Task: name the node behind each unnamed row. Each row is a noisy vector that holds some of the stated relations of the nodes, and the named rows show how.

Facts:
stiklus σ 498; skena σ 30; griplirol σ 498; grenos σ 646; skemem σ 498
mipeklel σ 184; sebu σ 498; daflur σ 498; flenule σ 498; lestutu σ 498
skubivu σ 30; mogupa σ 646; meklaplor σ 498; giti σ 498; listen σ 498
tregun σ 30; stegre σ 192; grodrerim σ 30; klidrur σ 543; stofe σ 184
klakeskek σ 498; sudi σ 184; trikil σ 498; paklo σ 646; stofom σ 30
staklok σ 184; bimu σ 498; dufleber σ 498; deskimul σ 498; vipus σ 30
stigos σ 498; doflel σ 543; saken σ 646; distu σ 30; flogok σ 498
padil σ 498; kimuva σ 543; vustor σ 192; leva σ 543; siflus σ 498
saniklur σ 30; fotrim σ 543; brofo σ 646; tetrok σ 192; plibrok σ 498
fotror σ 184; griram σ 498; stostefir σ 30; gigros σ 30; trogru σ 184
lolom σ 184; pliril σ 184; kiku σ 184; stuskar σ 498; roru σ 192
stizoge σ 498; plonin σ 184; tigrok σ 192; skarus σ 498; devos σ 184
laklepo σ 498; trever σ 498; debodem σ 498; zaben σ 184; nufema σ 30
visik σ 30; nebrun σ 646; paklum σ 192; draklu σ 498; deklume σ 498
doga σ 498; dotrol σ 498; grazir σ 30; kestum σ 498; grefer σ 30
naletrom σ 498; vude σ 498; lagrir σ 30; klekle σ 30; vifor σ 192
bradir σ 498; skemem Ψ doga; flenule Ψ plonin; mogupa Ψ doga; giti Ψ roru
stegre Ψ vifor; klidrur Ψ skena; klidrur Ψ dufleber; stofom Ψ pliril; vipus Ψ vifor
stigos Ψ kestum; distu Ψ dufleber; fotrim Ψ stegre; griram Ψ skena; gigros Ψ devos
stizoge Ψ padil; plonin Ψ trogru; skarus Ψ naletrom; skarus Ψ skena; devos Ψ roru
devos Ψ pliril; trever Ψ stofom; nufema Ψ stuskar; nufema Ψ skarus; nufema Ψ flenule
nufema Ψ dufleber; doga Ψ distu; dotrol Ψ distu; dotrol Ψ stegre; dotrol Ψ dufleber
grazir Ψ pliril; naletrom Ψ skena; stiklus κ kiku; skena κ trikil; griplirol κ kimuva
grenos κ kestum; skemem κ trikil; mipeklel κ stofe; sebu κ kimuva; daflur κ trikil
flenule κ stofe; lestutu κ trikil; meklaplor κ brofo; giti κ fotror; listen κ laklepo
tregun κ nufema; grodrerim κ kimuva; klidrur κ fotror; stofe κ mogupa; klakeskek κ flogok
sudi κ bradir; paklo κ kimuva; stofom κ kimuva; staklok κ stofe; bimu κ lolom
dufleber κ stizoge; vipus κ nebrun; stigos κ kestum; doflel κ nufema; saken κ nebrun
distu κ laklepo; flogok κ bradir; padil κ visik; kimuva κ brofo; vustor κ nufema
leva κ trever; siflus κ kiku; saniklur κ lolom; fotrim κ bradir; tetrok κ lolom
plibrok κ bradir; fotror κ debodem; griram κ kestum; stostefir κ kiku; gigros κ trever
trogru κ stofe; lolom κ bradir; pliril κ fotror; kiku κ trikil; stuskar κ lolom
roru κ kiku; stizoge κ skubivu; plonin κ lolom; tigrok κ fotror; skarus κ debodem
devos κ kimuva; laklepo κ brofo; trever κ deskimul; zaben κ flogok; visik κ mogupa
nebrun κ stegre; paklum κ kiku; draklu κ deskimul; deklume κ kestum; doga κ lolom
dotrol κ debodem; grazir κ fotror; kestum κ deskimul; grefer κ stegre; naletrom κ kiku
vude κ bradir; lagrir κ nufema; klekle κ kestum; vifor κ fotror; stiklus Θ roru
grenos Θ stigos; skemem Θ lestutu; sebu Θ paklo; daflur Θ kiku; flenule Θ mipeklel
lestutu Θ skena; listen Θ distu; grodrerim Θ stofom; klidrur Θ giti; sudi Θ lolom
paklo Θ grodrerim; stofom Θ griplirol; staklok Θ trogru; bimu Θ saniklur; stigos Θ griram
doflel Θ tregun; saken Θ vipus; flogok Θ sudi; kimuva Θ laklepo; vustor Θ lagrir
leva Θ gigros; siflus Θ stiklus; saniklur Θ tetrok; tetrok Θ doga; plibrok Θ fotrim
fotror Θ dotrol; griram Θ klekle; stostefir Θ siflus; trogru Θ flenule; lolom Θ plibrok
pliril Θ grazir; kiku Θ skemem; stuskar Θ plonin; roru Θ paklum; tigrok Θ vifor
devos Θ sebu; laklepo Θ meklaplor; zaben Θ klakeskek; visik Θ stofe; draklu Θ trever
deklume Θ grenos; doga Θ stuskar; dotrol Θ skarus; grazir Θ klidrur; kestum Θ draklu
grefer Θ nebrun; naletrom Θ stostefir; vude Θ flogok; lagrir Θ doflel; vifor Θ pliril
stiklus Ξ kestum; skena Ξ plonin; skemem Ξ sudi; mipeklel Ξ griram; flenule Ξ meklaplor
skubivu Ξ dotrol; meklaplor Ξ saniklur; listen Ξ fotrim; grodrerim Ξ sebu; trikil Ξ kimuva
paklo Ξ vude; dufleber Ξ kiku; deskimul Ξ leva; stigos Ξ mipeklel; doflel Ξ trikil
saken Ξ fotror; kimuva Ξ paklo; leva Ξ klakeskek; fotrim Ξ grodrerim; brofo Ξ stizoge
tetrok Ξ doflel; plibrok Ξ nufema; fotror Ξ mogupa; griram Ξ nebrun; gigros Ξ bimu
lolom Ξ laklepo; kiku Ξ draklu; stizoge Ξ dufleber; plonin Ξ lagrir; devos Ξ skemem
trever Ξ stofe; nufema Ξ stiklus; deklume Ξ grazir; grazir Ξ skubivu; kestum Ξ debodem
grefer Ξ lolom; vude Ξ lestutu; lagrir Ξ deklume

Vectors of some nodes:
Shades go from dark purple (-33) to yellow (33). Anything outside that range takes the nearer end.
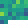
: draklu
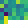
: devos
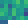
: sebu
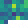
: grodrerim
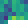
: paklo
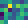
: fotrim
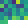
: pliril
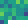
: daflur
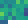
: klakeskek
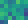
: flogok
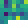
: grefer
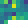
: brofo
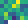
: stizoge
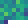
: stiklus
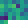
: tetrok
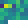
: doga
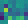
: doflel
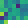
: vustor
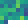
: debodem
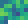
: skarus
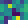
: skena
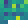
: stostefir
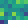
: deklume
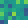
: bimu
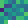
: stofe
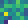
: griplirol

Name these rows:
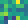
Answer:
flenule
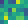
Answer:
trever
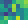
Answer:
gigros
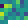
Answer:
dufleber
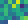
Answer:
padil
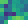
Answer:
nebrun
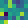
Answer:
vifor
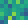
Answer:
vude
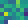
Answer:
plibrok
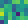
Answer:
naletrom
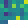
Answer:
lagrir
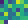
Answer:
giti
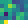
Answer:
stegre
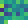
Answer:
fotror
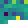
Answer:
distu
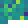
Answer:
trikil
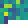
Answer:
stuskar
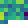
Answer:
kestum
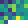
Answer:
stofom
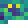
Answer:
klidrur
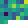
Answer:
vipus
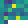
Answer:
skubivu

